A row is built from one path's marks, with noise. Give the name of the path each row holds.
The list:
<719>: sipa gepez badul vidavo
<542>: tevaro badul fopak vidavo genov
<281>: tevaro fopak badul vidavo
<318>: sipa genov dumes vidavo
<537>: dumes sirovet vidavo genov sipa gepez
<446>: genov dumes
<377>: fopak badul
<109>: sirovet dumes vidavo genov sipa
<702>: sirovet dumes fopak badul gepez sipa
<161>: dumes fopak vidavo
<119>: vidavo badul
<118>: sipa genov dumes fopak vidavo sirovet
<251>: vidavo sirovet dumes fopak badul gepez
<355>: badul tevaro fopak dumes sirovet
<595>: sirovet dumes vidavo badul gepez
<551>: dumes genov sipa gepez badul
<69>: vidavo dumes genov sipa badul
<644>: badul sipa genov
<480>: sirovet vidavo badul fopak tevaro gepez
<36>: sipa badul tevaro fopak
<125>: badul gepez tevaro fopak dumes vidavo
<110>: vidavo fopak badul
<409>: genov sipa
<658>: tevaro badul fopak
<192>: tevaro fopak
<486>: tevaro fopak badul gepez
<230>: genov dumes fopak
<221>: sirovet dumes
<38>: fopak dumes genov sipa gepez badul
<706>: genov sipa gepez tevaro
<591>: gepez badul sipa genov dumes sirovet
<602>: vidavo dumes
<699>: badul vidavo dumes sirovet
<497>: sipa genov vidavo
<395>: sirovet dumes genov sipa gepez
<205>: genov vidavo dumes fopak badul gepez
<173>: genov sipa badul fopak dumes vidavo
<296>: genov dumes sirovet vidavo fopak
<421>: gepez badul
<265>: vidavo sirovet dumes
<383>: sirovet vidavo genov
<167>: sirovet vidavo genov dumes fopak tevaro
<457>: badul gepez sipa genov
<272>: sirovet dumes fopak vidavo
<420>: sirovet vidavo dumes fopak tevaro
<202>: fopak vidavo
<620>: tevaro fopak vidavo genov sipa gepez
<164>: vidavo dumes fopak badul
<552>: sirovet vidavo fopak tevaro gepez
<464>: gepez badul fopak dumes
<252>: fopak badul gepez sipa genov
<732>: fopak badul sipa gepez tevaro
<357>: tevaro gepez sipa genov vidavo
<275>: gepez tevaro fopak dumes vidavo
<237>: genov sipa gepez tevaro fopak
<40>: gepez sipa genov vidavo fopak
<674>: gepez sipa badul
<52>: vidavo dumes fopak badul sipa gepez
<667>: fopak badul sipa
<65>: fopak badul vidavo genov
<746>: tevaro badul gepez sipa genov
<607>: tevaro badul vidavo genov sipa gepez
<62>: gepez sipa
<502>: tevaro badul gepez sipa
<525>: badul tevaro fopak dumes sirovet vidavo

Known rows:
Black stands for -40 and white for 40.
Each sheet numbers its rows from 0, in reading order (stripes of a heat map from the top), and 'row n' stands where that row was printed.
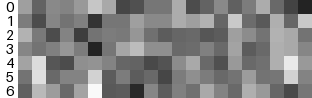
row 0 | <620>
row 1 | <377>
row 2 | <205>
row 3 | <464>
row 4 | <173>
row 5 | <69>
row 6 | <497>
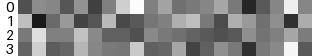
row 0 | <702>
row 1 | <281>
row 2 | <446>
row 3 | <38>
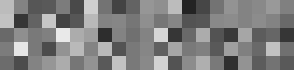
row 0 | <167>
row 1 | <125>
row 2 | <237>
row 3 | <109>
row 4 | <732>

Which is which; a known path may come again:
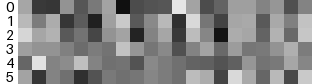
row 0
<542>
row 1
<272>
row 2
<161>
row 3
<52>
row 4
<446>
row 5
<110>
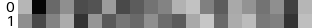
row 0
<281>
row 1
<119>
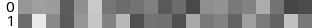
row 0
<40>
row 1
<109>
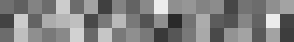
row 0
<36>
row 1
<551>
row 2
<537>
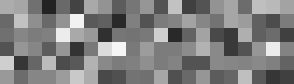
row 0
<296>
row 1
<497>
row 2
<237>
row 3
<702>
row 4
<125>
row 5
<620>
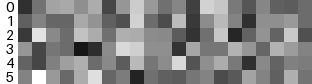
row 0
<674>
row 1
<252>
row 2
<395>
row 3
<251>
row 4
<732>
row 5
<318>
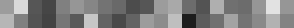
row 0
<173>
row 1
<167>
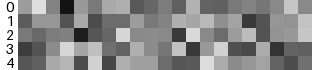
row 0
<118>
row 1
<667>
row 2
<699>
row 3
<502>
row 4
<719>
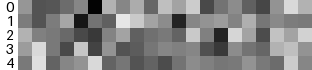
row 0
<355>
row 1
<595>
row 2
<164>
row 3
<230>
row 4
<69>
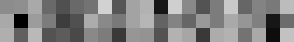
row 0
<265>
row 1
<552>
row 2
<202>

